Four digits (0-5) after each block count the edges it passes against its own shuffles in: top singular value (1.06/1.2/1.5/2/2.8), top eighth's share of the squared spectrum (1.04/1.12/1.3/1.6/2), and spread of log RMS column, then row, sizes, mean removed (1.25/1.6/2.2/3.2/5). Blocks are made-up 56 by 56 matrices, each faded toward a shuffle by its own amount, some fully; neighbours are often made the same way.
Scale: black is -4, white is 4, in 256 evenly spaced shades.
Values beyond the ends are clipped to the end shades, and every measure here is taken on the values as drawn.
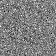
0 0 0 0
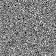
0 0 0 0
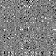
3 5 2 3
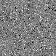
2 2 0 0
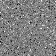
0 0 0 0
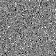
2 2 0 0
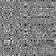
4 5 2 2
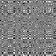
5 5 3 3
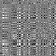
5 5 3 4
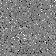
3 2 0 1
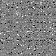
3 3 1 1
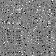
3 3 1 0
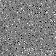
2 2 0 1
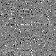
4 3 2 2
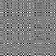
5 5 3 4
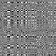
5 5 3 3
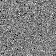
0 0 0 0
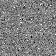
0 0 0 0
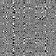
4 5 3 2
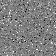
0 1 0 0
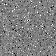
1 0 0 0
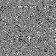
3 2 1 1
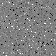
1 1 0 0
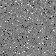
0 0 0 0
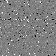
3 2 0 1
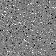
2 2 0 0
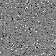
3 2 0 0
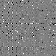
4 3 1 1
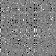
4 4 2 1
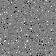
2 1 0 0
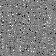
3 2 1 1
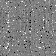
3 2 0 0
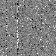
2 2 2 0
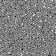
0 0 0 0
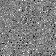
2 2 0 1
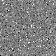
2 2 0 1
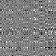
4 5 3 3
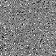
3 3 1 1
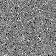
2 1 0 0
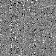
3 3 2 0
